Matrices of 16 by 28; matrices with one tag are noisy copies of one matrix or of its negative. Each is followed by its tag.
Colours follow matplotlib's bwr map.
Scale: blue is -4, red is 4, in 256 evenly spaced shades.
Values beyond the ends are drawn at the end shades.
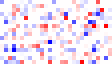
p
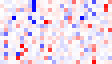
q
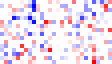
q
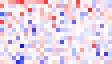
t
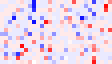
q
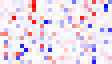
q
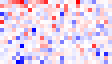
t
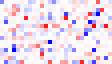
p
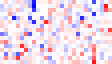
q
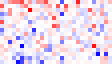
t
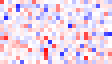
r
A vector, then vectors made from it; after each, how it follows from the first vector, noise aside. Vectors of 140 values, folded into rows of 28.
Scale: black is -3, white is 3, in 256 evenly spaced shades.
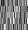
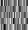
sign-scrambled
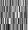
wrapped around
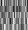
sign-scrambled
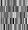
sign-scrambled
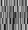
sign-scrambled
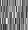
wrapped around
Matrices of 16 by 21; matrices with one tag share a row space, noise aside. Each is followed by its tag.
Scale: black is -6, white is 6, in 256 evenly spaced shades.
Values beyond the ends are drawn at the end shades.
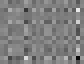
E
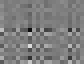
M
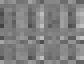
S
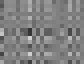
M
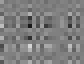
M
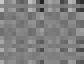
S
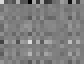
M
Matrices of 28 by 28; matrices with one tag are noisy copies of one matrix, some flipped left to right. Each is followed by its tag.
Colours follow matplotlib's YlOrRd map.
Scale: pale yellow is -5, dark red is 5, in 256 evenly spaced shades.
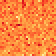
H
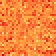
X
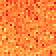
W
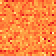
X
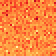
W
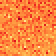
W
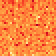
H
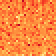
H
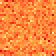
X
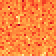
H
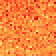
W
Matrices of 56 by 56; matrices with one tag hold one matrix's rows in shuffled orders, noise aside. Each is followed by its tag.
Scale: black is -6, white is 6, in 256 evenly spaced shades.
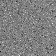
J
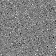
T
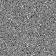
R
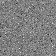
J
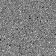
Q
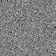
T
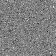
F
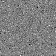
Q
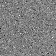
J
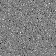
Q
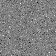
Q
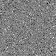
F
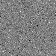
Q
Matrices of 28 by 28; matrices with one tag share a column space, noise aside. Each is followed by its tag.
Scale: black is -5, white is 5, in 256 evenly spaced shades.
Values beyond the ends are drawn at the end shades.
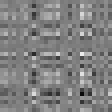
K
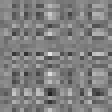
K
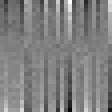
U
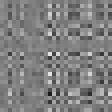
K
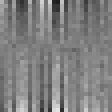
U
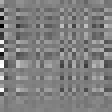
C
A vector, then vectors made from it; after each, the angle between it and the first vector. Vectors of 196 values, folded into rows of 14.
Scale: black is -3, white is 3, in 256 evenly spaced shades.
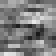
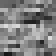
nearly opposite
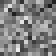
orthogonal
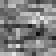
nearly parallel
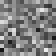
orthogonal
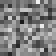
partly opposed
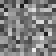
orthogonal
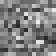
partly aligned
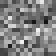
partly opposed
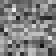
partly opposed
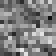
partly opposed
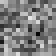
partly aligned
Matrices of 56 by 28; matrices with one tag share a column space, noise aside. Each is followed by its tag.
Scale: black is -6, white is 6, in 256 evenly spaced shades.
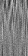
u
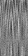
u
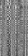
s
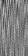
u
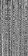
s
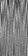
u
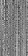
s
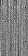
s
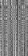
s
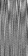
u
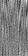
u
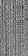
s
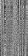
s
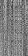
s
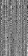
s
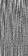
u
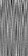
u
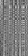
s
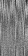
u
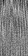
u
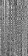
s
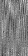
u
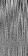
u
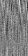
u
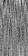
u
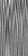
u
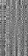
s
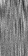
u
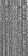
s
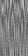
u
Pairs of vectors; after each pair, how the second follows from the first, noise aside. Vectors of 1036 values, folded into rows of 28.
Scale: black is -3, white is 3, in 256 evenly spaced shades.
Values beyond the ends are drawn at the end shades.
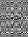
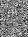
shuffled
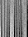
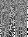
sign-scrambled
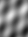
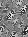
sign-scrambled
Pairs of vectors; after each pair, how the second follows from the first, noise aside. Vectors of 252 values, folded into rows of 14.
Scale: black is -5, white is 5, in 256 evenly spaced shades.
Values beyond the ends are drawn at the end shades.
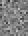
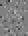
partly zeroed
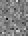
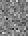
copied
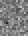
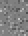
partly zeroed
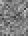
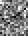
scaled up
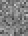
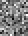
scaled up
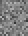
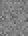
shrunk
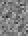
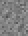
shrunk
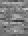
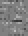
partly zeroed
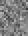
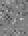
partly zeroed
